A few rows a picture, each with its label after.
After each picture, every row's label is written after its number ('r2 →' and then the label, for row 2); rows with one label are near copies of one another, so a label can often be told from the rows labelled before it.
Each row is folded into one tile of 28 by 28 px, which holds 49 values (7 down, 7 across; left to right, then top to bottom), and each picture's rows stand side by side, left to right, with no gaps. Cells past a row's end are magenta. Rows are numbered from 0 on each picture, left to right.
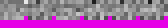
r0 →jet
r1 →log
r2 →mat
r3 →log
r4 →log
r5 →log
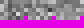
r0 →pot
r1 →mat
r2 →jet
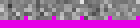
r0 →pot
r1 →pot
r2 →jet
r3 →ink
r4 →jet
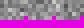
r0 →mat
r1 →jet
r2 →pot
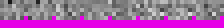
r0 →log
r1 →log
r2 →pot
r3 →jet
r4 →ink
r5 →mat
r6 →mat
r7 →pot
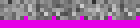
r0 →log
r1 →pot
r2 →ink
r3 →log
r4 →pot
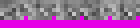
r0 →ink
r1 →pot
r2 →pot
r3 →ink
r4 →pot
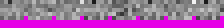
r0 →log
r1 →mat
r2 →jet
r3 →log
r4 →ink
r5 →log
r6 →jet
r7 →log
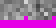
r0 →jet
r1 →pot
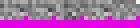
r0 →mat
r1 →mat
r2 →pot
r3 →mat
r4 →jet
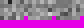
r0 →log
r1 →mat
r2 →ink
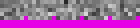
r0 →ink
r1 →mat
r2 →log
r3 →ink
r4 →pot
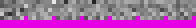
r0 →ink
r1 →jet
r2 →log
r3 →log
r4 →mat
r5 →mat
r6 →pot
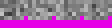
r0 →ink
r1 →mat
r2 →pot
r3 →pot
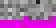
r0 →mat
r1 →log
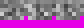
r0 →ink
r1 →pot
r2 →pot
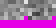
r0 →jet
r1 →ink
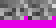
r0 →ink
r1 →ink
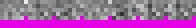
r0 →jet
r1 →pot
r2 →ink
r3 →jet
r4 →ink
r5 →pot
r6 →pot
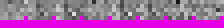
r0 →jet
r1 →pot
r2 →pot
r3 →log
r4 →pot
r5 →pot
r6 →log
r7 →mat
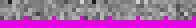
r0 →log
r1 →ink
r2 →jet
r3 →log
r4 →jet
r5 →mat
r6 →pot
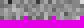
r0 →log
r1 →log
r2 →jet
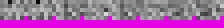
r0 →log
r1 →log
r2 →pot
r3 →mat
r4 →pot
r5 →mat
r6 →ink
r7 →ink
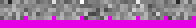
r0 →log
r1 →jet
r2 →jet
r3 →ink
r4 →jet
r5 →pot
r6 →log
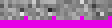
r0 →mat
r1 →mat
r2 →jet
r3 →pot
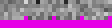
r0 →jet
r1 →log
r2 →log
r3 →mat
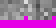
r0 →jet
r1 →pot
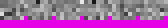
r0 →ink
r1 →log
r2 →jet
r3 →log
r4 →pot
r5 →mat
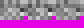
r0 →mat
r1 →mat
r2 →mat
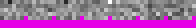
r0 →log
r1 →mat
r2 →log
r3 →jet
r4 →mat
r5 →pot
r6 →ink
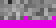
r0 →log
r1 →ink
